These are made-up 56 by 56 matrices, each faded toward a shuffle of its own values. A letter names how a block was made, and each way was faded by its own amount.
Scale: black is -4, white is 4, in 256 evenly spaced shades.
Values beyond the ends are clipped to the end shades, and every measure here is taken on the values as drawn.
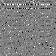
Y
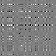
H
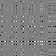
H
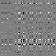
H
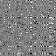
Y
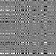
H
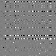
H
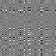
H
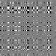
H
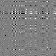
H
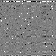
Y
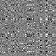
Y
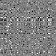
Y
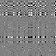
H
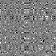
Y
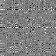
Y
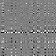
H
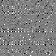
Y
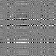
H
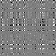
H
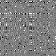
Y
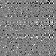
Y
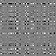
H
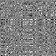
Y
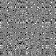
Y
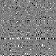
Y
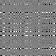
H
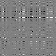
H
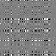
H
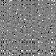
Y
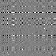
H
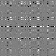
H
